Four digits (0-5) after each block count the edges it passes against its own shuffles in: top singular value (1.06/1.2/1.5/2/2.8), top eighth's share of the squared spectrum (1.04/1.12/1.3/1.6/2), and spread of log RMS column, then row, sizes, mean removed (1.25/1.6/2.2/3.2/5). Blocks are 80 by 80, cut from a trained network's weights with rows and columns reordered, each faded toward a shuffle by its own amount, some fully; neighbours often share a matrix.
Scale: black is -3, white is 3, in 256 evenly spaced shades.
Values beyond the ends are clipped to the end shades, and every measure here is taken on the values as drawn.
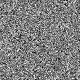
0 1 0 0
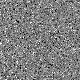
0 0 0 0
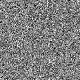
2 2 1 0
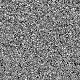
2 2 0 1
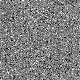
0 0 0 0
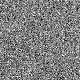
2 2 0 0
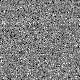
0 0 0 0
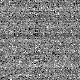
3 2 2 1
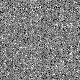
1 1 0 0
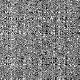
3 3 1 3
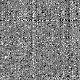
3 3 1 2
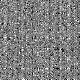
3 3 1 2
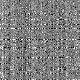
4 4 1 3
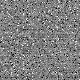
2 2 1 0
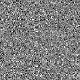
3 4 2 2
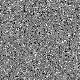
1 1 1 0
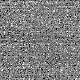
2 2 2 0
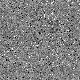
0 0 0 0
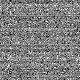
3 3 2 0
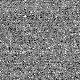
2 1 1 0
